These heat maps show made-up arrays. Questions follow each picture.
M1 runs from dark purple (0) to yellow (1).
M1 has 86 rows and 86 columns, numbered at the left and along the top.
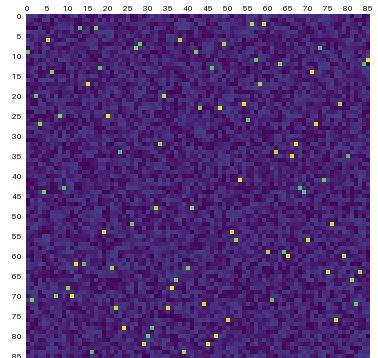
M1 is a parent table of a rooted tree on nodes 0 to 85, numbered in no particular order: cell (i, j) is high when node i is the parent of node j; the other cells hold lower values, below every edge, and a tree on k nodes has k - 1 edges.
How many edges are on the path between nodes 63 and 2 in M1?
5
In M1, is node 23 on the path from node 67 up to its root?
yes
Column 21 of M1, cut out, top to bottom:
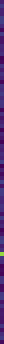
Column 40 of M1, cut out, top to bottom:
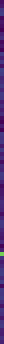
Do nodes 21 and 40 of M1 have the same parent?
yes
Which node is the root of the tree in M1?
25
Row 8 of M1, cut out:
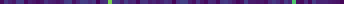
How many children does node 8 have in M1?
2
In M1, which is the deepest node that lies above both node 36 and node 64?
20
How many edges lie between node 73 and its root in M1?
2
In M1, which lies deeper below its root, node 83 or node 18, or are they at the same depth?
the same depth
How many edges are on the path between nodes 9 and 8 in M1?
6
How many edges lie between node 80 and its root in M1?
4
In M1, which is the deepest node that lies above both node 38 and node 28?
20
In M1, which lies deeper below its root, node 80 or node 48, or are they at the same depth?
the same depth
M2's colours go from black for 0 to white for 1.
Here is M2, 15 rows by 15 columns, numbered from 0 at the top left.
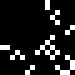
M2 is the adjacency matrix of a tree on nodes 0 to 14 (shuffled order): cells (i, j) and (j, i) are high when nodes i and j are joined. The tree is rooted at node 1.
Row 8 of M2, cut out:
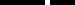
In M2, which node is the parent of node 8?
9
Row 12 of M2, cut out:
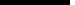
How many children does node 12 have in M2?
0
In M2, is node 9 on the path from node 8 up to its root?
yes
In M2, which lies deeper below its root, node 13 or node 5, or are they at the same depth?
node 5
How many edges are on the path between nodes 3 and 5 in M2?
5
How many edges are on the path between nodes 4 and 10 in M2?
2
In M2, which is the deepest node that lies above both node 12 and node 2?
11
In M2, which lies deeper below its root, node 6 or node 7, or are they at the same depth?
node 6
